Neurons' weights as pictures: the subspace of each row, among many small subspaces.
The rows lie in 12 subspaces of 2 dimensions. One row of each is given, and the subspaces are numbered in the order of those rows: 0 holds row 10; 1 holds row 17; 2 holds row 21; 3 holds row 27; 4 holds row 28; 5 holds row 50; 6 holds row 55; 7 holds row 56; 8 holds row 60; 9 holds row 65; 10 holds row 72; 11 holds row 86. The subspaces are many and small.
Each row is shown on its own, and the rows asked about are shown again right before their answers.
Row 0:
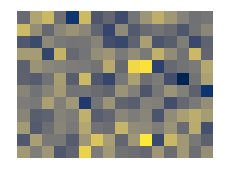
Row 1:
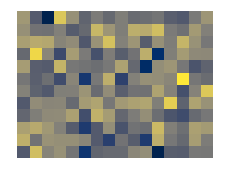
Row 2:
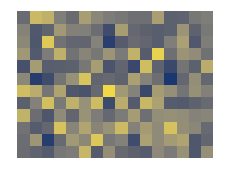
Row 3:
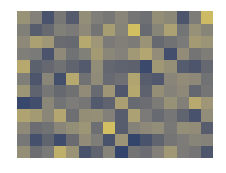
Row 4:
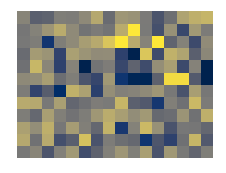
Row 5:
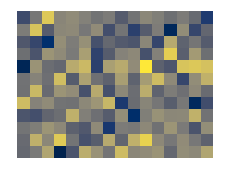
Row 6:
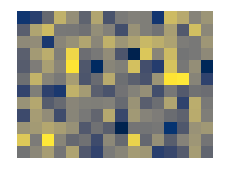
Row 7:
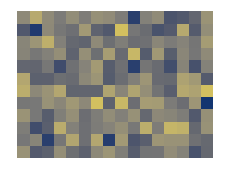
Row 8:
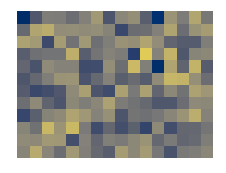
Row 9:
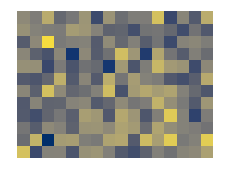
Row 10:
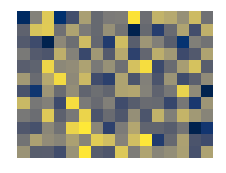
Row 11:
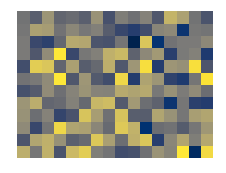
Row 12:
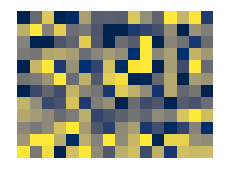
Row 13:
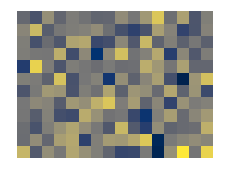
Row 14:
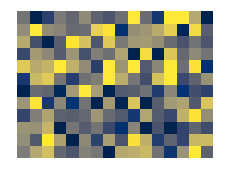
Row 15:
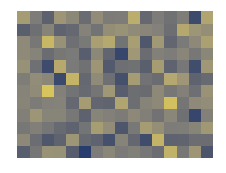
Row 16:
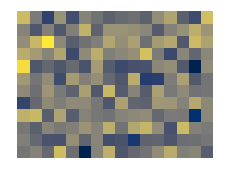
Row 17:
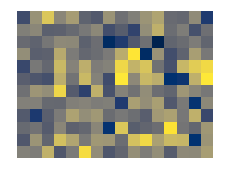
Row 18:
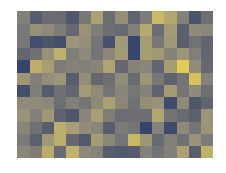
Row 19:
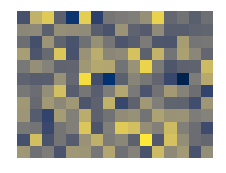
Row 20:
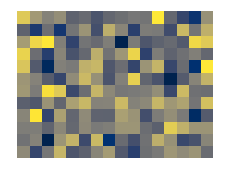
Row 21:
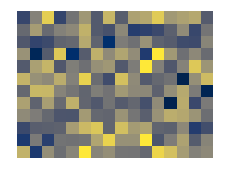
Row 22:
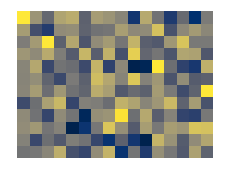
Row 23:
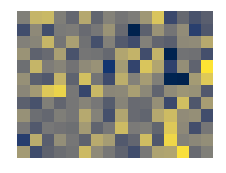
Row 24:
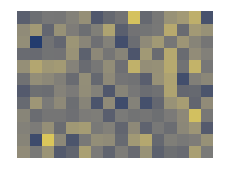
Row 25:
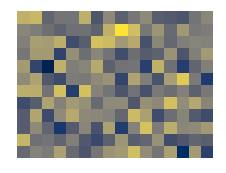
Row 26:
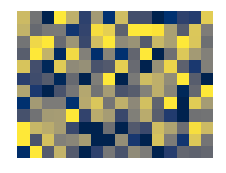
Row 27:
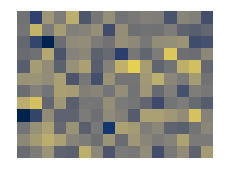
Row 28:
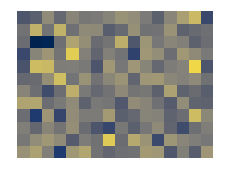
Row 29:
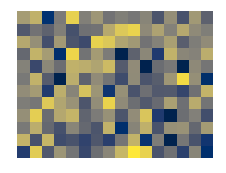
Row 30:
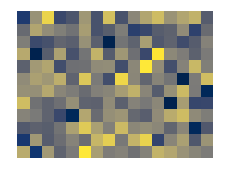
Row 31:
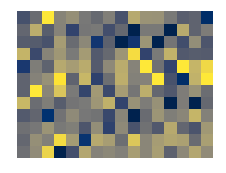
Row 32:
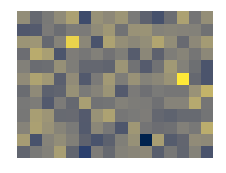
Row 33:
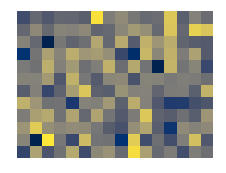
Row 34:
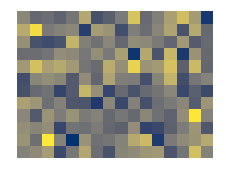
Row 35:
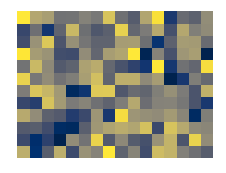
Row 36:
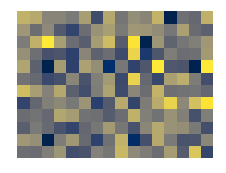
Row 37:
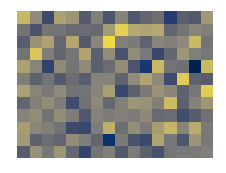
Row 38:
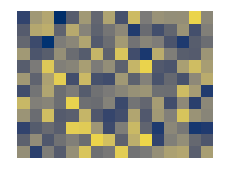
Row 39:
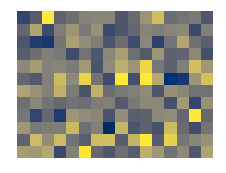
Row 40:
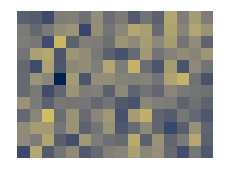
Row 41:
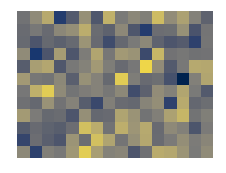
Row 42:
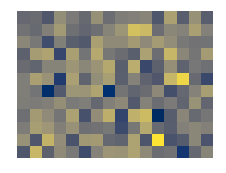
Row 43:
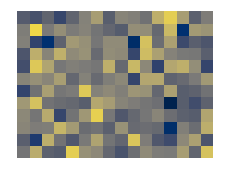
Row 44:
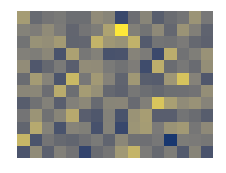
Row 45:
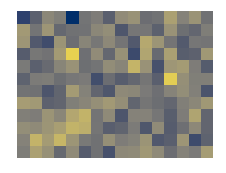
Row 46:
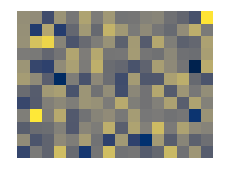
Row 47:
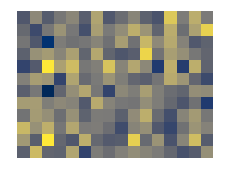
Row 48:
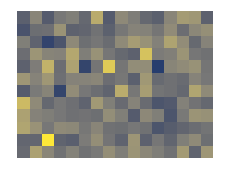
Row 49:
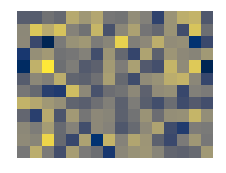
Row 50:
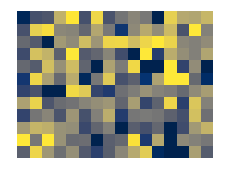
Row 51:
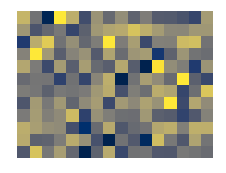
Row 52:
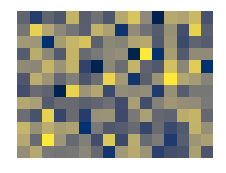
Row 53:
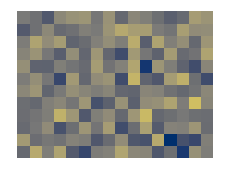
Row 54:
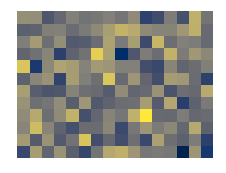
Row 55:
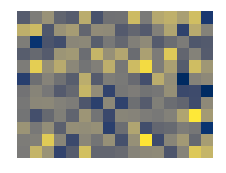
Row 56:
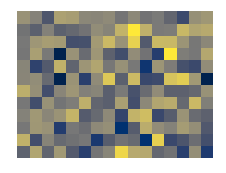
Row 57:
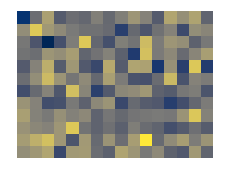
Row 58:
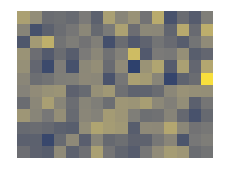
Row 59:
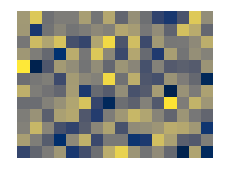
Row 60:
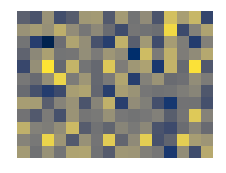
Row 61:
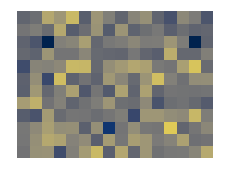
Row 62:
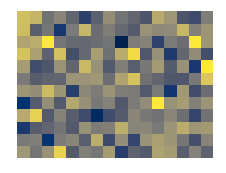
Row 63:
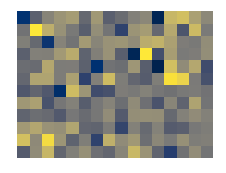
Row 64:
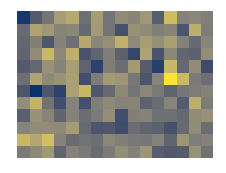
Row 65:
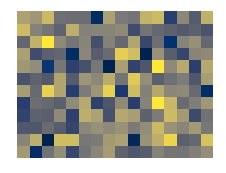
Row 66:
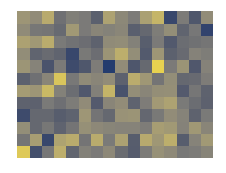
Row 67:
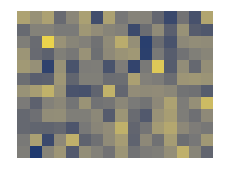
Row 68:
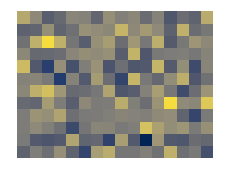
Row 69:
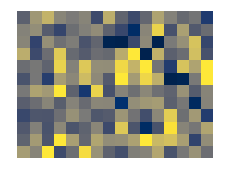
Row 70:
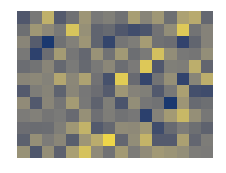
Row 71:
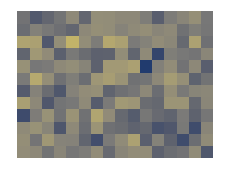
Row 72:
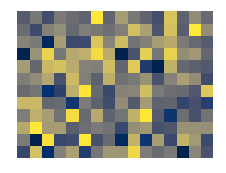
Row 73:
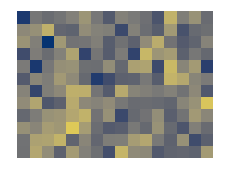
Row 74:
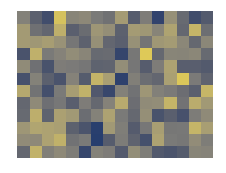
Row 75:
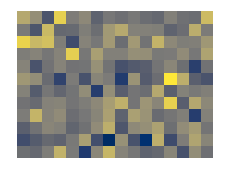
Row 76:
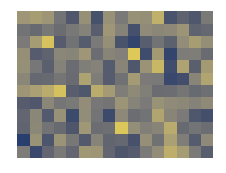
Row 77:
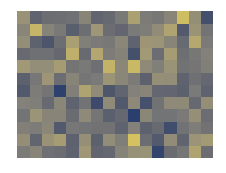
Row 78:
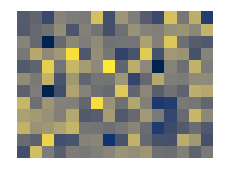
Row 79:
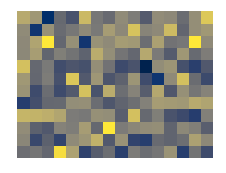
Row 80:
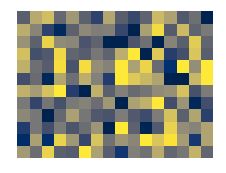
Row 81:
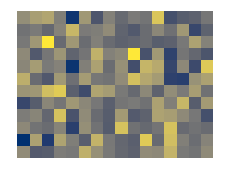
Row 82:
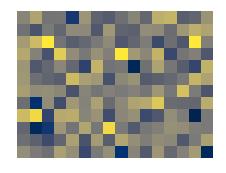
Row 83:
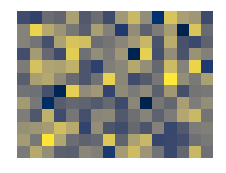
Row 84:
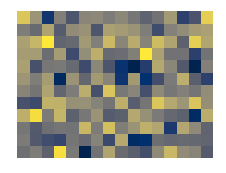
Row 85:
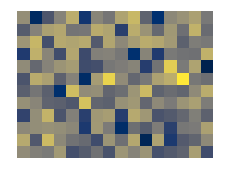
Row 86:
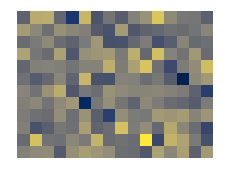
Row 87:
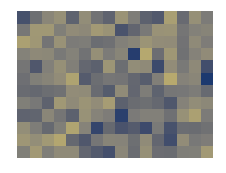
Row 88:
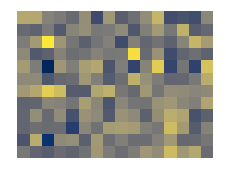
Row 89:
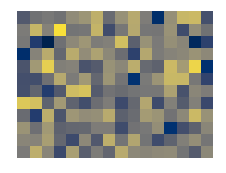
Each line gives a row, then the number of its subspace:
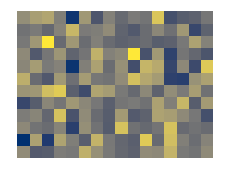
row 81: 8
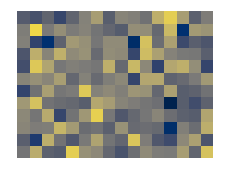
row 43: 10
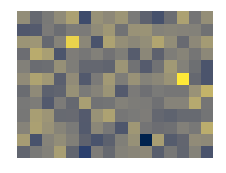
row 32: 11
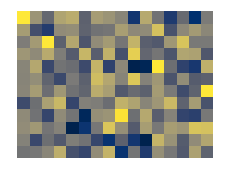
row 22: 0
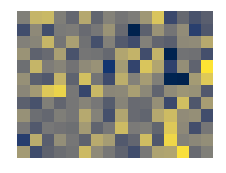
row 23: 8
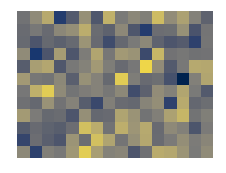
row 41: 2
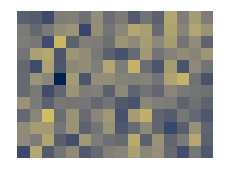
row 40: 7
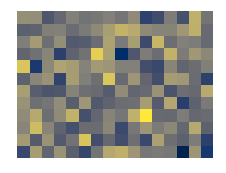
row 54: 10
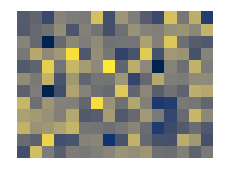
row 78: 9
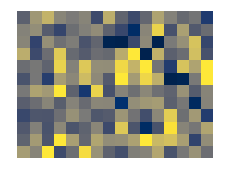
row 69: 1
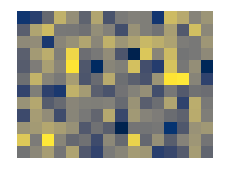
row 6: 5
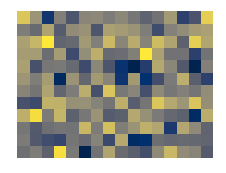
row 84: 1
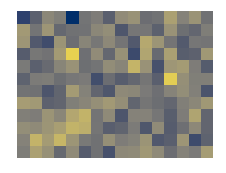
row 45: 0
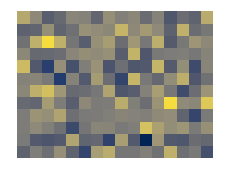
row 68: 8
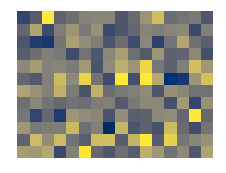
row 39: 4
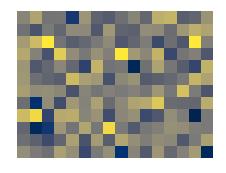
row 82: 3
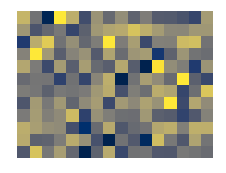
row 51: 2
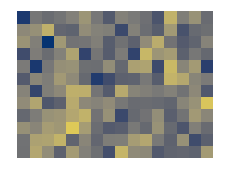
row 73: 0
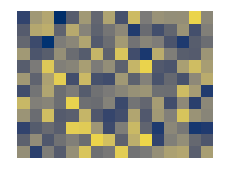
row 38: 0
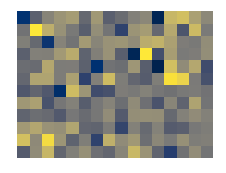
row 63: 5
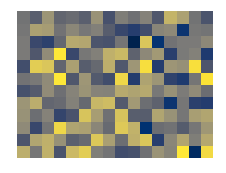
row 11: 7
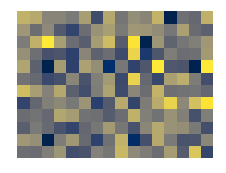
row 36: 7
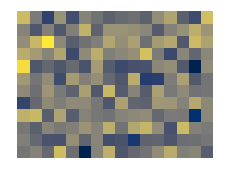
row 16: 1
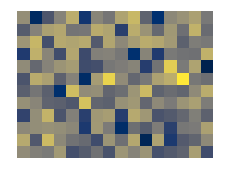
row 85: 11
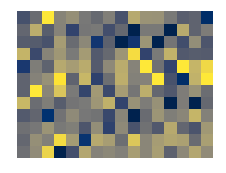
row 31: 3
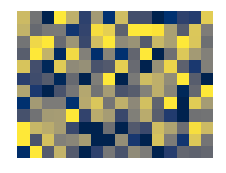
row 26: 2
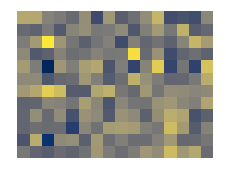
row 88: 8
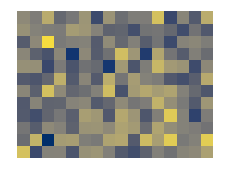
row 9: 9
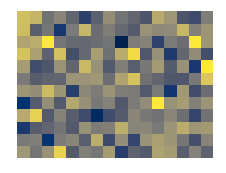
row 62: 1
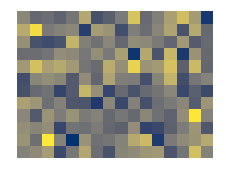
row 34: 6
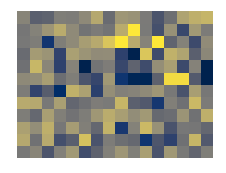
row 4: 1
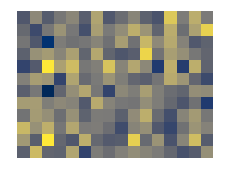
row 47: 7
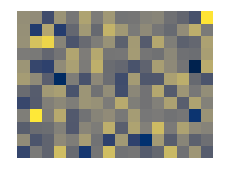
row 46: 4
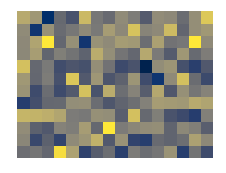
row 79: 3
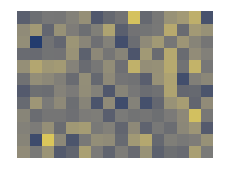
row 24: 6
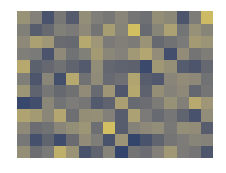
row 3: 3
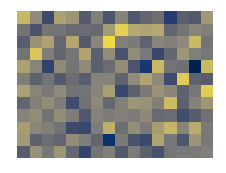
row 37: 2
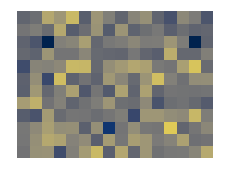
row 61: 3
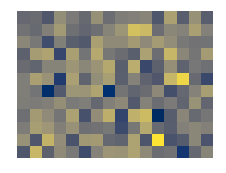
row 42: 7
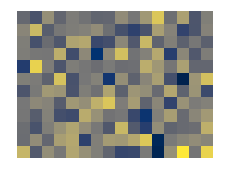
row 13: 10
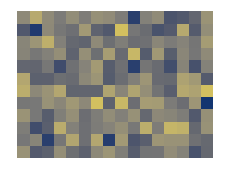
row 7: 6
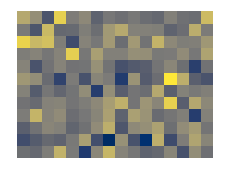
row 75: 4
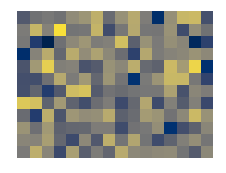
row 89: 4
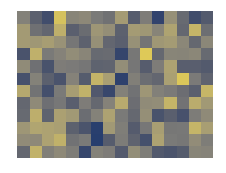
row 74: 0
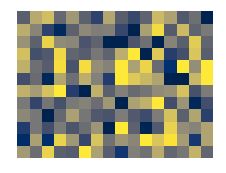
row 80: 1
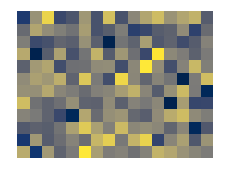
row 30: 2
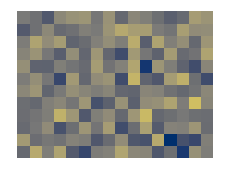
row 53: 7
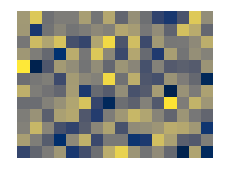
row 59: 10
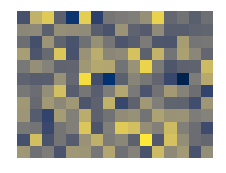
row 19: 11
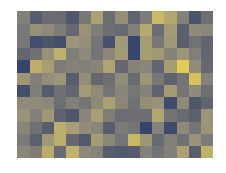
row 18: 10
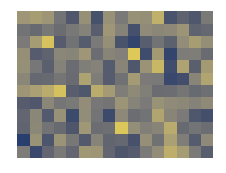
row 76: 8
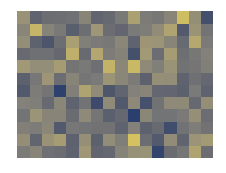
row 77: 6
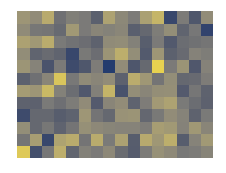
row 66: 9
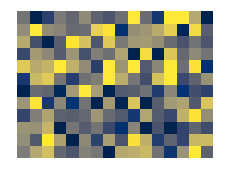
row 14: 6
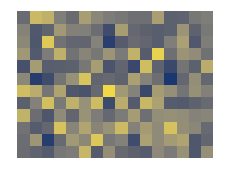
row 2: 6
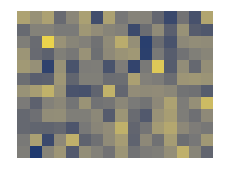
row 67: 7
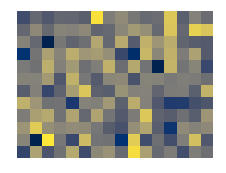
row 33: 10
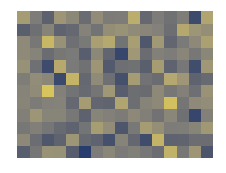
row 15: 8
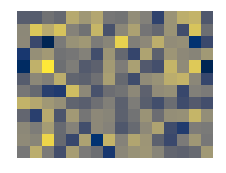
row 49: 4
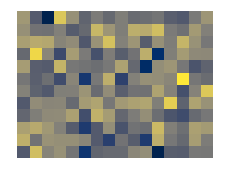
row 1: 2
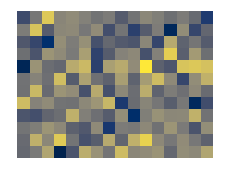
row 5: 3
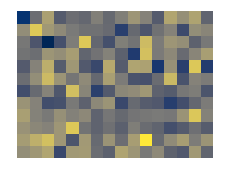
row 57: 5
